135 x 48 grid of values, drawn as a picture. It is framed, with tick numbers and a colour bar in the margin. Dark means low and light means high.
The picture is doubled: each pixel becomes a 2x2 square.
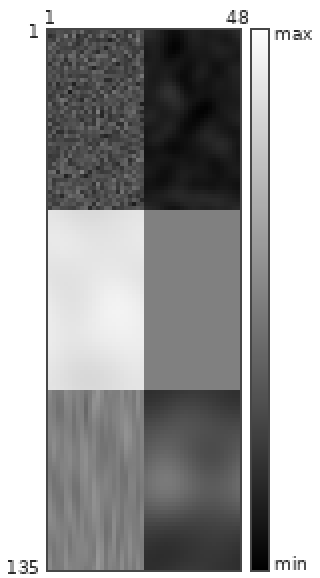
The table splits into 3 rows of 2 panels. Panel 1,1: low, fine-grained. Panel 1,2: very low, blotchy, faint in contrast. Panel 2,1: very high, smooth, faint in contrast. Panel 2,2: middling, flat. Panel 3,1: middling, streaked downward, faint in contrast. Panel 3,2: low, smooth.
